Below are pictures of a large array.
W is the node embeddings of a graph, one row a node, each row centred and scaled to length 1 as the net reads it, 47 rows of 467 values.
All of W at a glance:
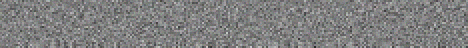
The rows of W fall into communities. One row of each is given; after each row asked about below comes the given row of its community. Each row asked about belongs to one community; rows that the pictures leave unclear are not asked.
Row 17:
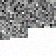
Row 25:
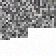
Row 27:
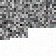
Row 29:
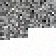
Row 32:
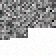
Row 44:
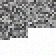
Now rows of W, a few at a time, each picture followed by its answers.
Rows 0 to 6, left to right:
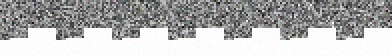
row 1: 27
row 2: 17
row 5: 25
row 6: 32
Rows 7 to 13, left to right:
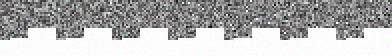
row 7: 29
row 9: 44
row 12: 44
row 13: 17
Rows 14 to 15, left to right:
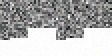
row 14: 44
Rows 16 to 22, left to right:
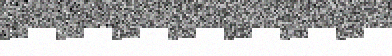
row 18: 27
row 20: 44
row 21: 17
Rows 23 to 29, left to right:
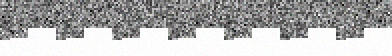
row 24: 32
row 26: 27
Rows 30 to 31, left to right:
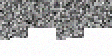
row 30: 25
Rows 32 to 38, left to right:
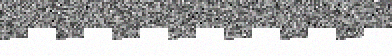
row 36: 32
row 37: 25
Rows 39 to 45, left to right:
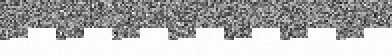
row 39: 27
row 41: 25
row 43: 44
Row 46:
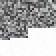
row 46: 29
